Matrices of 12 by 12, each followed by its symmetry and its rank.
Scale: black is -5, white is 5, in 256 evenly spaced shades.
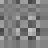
symmetric, rank one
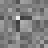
symmetric, rank two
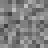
antisymmetric, full rank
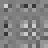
symmetric, rank two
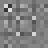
symmetric, rank two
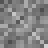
symmetric, full rank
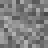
neither, full rank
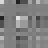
symmetric, rank one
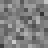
antisymmetric, full rank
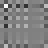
symmetric, rank one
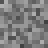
symmetric, full rank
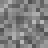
symmetric, full rank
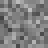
antisymmetric, full rank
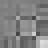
symmetric, rank two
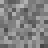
neither, full rank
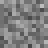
neither, full rank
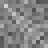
symmetric, full rank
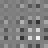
symmetric, rank one
